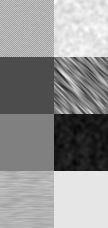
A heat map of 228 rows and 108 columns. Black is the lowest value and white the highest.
The table splits into 4 rows of 2 panels. Panel 1,1: high, checkered. Panel 1,2: very high, blotchy, faint in contrast. Panel 2,1: low, flat. Panel 2,2: middling, slanting down to the right, strong in contrast. Panel 3,1: middling, flat. Panel 3,2: very low, blotchy, faint in contrast. Panel 4,1: high, streaked across, faint in contrast. Panel 4,2: very high, flat.
